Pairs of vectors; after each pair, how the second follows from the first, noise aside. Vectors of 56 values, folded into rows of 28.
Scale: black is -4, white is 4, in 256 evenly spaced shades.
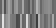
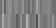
shrunk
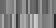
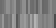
shrunk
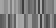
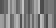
sign-scrambled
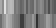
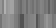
shrunk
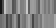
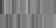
shrunk
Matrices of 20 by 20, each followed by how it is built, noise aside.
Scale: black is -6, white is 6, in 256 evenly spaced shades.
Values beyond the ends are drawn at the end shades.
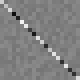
diagonal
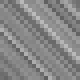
Toeplitz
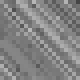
Toeplitz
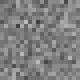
noise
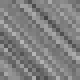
Toeplitz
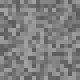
noise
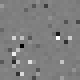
sparse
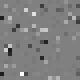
sparse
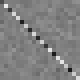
diagonal
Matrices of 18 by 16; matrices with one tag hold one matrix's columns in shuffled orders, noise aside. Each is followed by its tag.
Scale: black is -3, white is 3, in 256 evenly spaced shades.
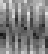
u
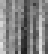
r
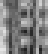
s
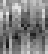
u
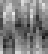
u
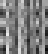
s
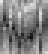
u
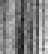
r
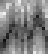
u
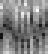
u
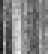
r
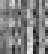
s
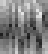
u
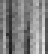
r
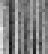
r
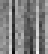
r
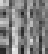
s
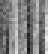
r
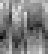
u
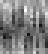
u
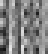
s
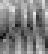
u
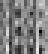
s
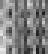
s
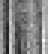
r
